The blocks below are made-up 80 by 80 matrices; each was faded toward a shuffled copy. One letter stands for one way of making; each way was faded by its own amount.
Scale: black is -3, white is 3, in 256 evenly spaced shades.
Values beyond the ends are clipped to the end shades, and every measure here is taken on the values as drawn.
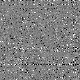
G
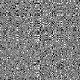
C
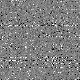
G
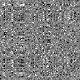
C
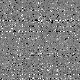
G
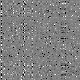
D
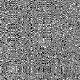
C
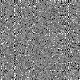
C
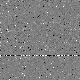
G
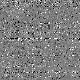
G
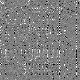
D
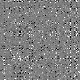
D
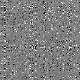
D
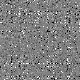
G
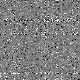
G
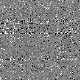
G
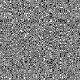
C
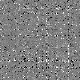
G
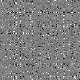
D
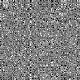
C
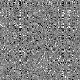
C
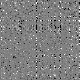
D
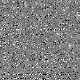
G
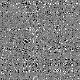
G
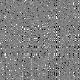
D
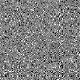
C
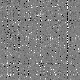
D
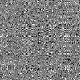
C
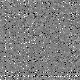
G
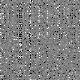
D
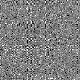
C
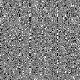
C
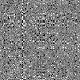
C
